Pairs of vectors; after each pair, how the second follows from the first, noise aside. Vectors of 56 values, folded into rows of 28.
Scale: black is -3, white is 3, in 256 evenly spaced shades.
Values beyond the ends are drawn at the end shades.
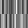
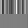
partly zeroed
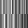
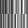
reversed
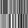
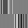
partly zeroed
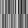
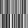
reversed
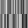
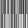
sign-scrambled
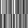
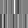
partly zeroed
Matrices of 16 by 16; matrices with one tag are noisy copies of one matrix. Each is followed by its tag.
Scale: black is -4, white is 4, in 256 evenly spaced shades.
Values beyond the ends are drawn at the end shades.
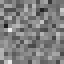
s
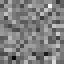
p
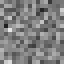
s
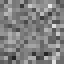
p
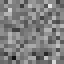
p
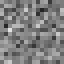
s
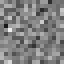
s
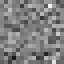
p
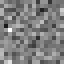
s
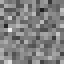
s
